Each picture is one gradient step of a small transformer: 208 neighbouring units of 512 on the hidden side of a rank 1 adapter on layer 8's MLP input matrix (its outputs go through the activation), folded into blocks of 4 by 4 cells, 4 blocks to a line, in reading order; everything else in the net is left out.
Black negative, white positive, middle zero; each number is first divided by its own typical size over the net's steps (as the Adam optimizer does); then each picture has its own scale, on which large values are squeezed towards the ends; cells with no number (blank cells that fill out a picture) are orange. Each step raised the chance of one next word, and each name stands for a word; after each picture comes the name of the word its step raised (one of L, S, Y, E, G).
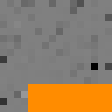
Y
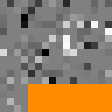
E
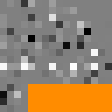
Y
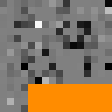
E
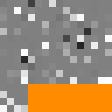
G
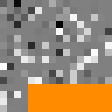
G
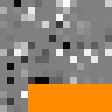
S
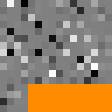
Y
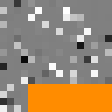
S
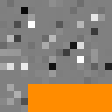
E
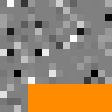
Y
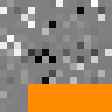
S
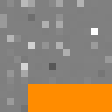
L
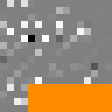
L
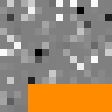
S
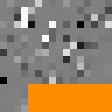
E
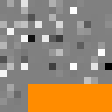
L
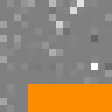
L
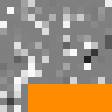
S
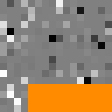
S
